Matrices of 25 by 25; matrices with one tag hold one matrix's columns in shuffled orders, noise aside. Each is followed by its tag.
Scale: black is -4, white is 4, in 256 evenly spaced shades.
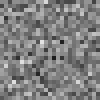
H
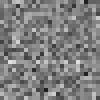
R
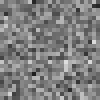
R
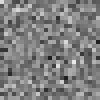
H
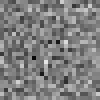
H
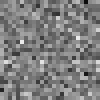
R
